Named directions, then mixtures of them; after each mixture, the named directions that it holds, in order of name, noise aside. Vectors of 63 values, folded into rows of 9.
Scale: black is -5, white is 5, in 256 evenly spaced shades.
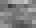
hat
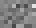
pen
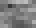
hat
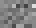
pen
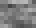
hat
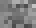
hat, pen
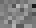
pen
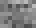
hat, pen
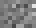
pen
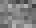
hat, pen
